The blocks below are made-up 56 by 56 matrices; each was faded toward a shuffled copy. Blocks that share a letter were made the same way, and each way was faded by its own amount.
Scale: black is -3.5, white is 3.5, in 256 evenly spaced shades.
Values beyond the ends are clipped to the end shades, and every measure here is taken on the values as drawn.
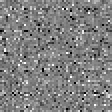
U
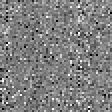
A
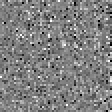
A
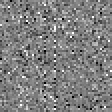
A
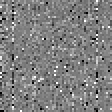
A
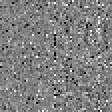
A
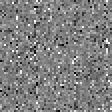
A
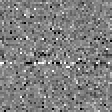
U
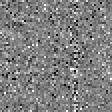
A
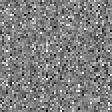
A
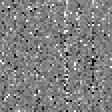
A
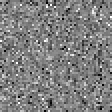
A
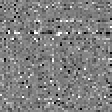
U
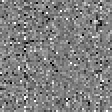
A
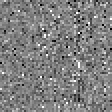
A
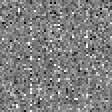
A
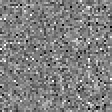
A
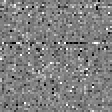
U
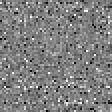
U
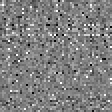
U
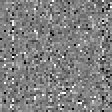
A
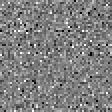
U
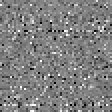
U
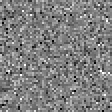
A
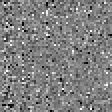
A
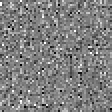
A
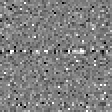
U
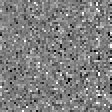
A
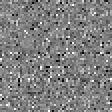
U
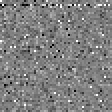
U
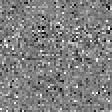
U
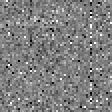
A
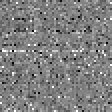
U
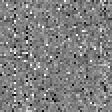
A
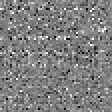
U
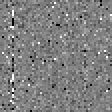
A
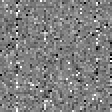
A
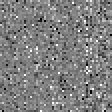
A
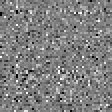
U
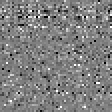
U
